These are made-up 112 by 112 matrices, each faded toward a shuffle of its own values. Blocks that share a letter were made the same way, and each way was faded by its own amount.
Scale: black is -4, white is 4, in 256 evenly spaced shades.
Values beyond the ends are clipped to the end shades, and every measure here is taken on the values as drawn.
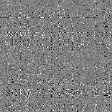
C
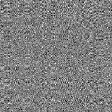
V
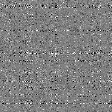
C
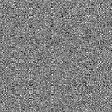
V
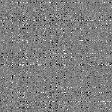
C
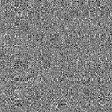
V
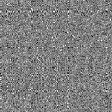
V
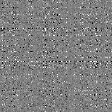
C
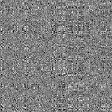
V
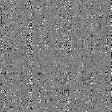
C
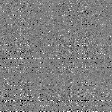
C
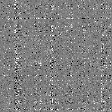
C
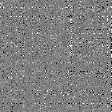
C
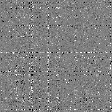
C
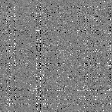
C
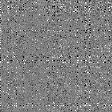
C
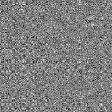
V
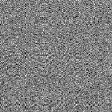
V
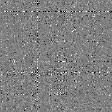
C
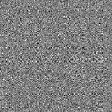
V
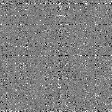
C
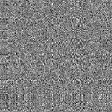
V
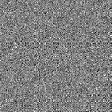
V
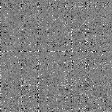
C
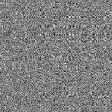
V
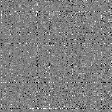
C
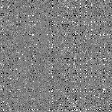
C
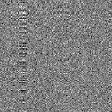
V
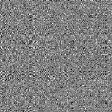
V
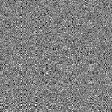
V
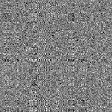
V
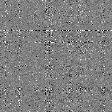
C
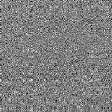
V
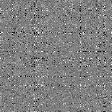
C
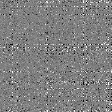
C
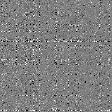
C
